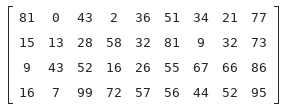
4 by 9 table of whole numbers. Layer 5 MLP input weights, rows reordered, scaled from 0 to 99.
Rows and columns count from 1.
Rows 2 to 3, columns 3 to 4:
28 58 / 52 16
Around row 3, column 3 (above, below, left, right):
28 99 43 16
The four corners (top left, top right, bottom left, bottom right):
81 77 16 95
